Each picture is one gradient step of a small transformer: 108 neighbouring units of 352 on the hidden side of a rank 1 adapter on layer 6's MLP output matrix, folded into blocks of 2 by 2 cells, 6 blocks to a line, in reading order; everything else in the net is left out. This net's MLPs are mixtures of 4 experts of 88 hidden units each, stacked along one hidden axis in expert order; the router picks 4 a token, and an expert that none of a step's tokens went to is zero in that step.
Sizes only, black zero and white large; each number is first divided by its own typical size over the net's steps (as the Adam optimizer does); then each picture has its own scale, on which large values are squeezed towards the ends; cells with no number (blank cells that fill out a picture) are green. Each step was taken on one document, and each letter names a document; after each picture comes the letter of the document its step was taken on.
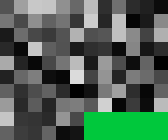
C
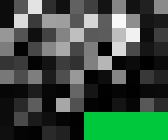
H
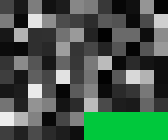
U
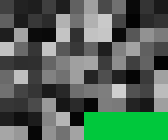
C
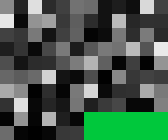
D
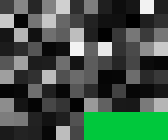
U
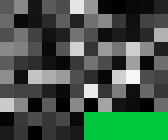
D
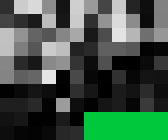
H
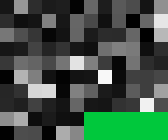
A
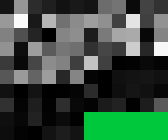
H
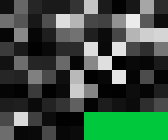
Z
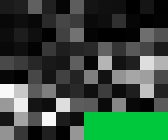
D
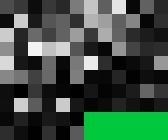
H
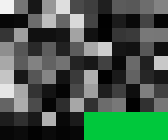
U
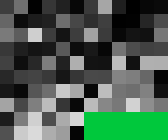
C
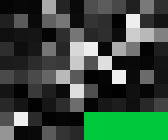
Z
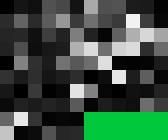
Z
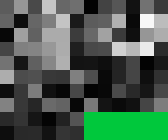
C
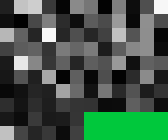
C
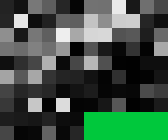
H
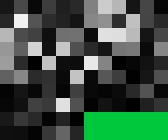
H
